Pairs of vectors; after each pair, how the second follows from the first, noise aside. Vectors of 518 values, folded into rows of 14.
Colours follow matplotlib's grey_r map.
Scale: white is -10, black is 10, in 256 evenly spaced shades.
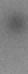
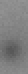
reversed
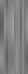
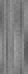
reversed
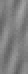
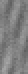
reversed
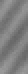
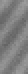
reversed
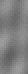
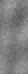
reversed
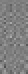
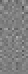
reversed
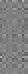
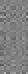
reversed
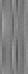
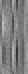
scaled up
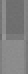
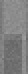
reversed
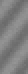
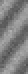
scaled up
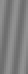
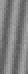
scaled up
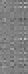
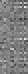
scaled up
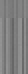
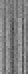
scaled up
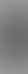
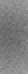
reversed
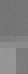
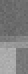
scaled up
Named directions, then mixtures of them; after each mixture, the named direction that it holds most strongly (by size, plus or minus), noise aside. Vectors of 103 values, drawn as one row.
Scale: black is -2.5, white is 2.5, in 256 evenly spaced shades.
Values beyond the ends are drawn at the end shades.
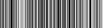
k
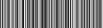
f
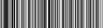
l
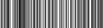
k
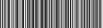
f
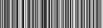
f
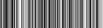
l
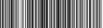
k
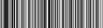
l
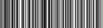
l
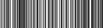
k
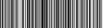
f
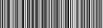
f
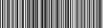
f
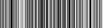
k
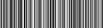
f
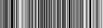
k
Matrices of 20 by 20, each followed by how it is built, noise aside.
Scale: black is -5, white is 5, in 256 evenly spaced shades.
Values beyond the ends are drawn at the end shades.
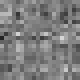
low rank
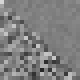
lower triangular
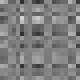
low rank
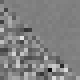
lower triangular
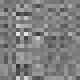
low rank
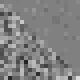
lower triangular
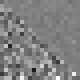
lower triangular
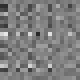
low rank
